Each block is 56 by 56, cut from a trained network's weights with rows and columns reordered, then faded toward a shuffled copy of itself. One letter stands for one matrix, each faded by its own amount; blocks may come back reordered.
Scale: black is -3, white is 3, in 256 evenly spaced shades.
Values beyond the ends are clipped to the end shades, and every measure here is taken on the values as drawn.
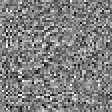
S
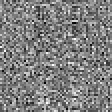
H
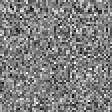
H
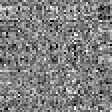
S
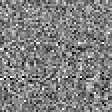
S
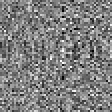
H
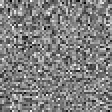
H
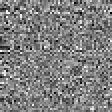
S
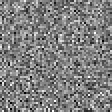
H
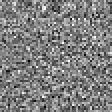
H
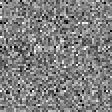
S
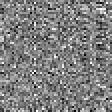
S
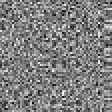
H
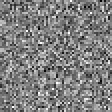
H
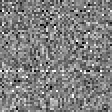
S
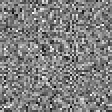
H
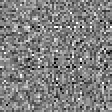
S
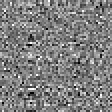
S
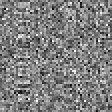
H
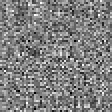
H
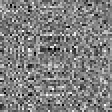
S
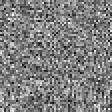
H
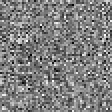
H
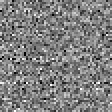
S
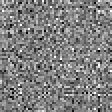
S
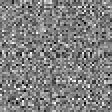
S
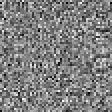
H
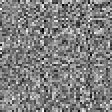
H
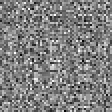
H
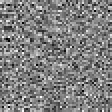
H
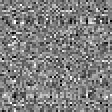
S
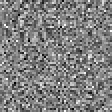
H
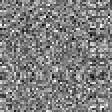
H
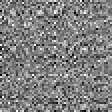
S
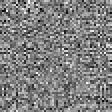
H
